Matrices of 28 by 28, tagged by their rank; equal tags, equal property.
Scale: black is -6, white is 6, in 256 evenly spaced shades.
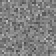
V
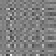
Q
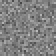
V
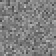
V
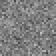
V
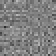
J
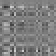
Q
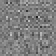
J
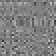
J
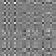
Q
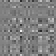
Q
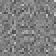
J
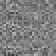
J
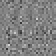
J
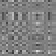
Q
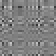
Q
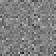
J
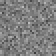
V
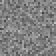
V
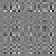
Q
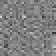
J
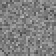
V
